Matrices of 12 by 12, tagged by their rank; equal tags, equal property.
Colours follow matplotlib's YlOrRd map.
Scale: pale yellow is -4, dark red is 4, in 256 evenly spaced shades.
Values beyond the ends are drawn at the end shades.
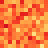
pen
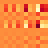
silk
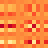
silk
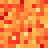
pen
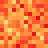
pen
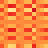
silk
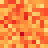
pen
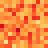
pen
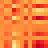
silk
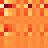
silk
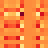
silk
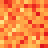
pen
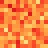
pen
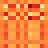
silk
